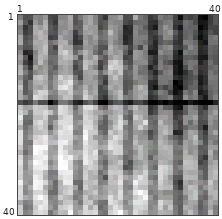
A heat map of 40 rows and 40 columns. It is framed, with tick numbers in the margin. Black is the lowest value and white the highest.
The ninth with the highest average is the bottom left. Upright stripes repeat 8 times across the table. The top right is the ninth with the lowest average. Streaks run downward. Row 18 stands out from the rest. Values rise toward the bottom left.
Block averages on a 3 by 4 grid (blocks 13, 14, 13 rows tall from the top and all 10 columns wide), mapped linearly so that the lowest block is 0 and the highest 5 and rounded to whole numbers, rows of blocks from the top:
2310 | 4421 | 5443
